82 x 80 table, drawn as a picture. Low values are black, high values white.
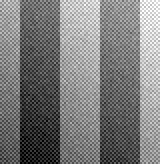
Ninth with the lowest average: bottom left. Average level on the scale: 50%. Stripes: upright, repeating 2 times. Slope: up to the top right.
